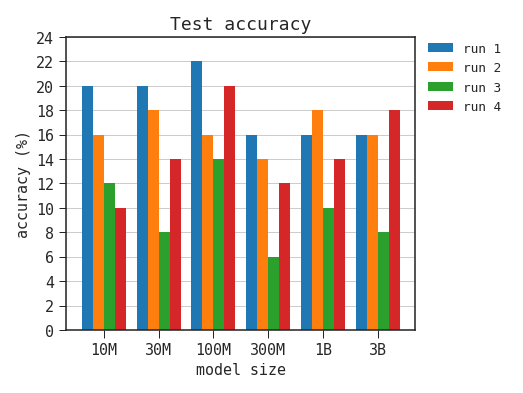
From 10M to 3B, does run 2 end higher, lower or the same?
the same
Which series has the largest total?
run 1
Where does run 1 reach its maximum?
100M
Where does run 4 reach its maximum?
100M
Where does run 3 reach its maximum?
100M
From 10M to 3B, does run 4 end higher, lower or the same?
higher
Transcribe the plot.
Title: Test accuracy
x-axis: model size, ticks 10M 30M 100M 300M 1B 3B
y-axis: accuracy (%), ticks 0 2 4 6 8 10 12 14 16 18 20 22 24
Legend: run 1, run 2, run 3, run 4
Values:
run 1: 20 20 22 16 16 16
run 2: 16 18 16 14 18 16
run 3: 12 8 14 6 10 8
run 4: 10 14 20 12 14 18
